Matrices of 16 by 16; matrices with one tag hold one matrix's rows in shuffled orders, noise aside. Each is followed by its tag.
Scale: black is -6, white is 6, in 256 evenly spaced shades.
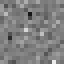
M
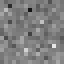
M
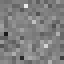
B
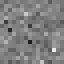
M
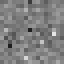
M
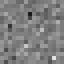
M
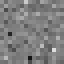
M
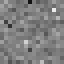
M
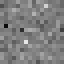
B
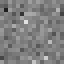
B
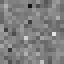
M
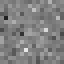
B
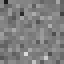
B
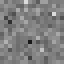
M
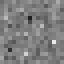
M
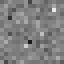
M
